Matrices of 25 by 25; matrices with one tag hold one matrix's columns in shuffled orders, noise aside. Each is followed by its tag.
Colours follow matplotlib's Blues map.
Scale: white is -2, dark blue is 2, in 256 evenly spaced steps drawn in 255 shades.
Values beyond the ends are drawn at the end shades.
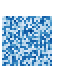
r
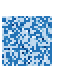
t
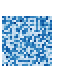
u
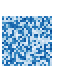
t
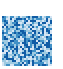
r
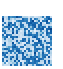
t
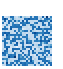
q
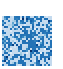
r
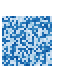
t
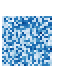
t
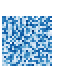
u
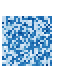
r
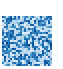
r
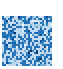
r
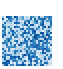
r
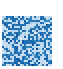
q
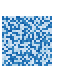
q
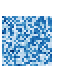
u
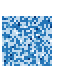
t
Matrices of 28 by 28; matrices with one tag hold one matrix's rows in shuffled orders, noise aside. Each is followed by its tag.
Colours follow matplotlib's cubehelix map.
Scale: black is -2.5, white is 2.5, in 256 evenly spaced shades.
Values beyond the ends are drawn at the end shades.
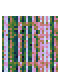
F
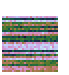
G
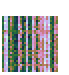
F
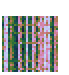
F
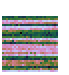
G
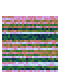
G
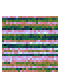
G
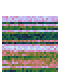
G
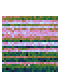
G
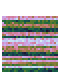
G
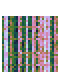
F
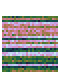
G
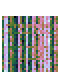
F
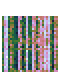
F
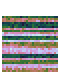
G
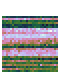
G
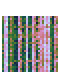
F
